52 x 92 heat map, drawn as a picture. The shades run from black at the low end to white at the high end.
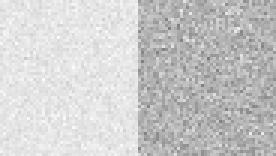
The table splits into one row of 2 panels. Panel 1,1: very high, fine-grained, faint in contrast. Panel 1,2: high, fine-grained.
